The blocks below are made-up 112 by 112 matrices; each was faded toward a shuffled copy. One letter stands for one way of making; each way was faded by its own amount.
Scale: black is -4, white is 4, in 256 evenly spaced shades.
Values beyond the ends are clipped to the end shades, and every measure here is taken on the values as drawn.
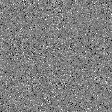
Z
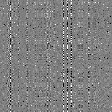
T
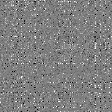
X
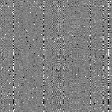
T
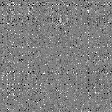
X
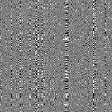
T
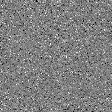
Z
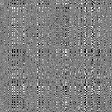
T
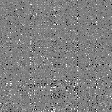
X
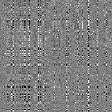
T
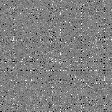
X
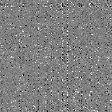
X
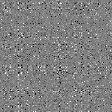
X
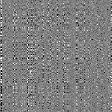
T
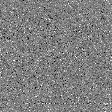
Z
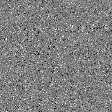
Z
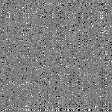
X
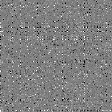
X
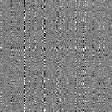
T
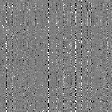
T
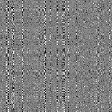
T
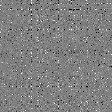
X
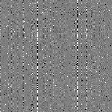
T
